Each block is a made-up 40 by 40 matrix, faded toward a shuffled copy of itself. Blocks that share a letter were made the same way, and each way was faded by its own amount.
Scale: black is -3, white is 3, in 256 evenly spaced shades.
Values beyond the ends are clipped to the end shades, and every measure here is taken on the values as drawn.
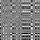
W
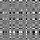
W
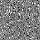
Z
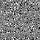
Z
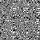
Z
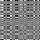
W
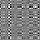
W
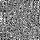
Z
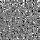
Z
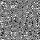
Z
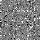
Z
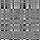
W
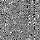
Z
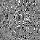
Z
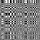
W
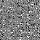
Z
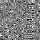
Z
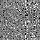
Z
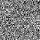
Z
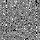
Z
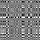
W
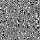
Z
